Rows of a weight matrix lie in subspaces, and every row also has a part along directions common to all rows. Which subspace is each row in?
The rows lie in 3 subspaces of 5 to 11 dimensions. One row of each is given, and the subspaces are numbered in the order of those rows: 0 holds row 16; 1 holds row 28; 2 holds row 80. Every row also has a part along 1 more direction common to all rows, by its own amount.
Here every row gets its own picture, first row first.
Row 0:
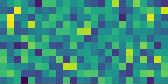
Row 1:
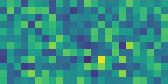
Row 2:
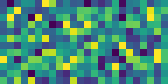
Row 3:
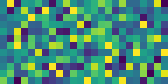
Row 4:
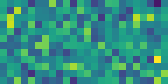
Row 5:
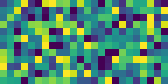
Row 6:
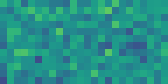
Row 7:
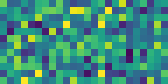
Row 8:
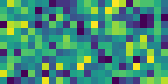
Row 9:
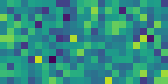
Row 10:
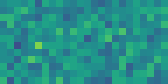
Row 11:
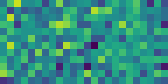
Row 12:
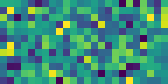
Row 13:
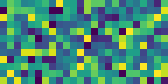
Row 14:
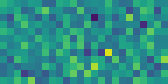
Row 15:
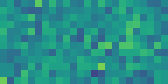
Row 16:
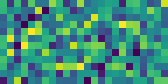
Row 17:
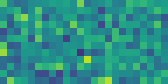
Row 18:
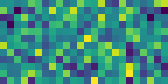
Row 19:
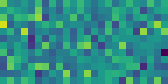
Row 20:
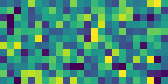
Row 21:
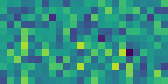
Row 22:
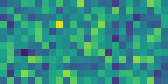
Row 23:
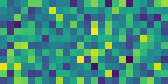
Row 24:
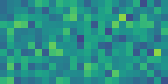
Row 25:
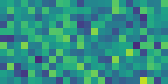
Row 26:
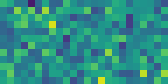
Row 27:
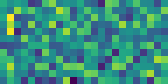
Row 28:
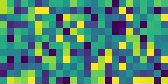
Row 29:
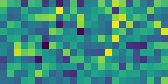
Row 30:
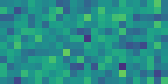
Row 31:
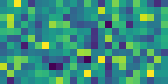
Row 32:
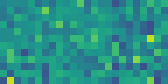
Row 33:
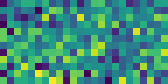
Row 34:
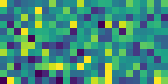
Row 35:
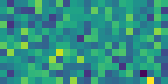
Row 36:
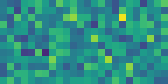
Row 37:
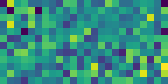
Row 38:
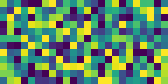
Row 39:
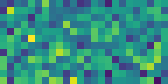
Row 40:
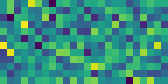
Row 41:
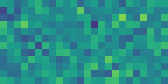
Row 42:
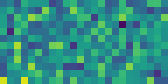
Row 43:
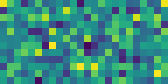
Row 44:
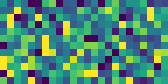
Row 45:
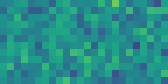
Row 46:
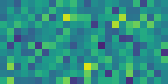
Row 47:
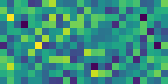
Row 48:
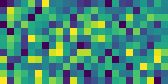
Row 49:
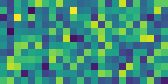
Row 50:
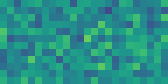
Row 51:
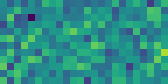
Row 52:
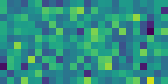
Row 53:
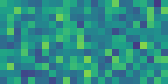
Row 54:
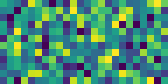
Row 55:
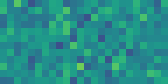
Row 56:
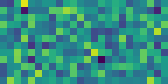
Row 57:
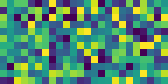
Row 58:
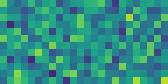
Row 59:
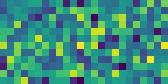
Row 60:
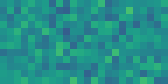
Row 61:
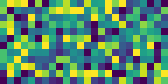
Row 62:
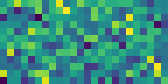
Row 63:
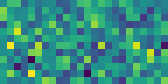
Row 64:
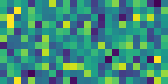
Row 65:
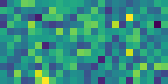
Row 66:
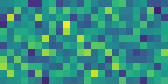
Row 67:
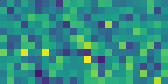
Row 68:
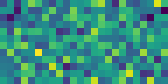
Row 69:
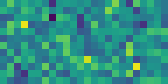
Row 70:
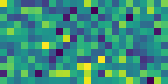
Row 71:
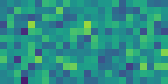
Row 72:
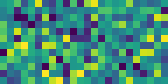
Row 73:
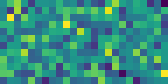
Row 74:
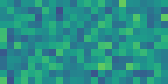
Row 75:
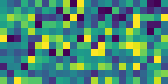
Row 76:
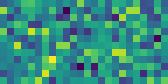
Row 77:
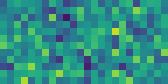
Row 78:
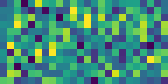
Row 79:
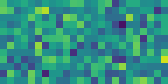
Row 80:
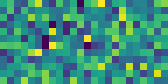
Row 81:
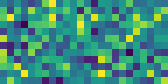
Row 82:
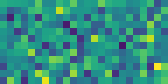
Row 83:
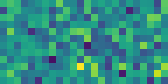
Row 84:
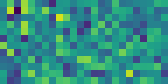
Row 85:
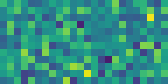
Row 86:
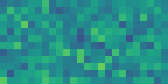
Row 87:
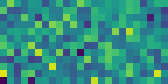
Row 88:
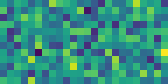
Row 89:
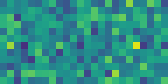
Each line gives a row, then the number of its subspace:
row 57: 1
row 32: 2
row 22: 2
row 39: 0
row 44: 0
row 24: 1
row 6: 2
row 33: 0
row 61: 0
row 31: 0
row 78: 1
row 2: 0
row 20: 2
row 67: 0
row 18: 0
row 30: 2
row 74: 2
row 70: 0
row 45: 1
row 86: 0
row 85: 1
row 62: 0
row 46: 1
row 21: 0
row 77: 1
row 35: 0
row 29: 2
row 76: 2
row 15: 2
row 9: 1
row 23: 1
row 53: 1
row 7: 0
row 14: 1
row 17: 0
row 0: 0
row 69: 1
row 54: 2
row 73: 0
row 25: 1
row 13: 2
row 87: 0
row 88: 1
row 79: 1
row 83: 2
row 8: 1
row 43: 2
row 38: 0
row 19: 0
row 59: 1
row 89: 1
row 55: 0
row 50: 2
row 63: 1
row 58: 1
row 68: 0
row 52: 2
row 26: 0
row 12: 1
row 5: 2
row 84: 1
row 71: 0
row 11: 0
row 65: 0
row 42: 0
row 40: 1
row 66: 0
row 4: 2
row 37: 0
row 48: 0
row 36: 1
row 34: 0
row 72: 0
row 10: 0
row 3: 0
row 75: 2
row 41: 1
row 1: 0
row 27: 1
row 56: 0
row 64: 2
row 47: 1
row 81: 1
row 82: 0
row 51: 0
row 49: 1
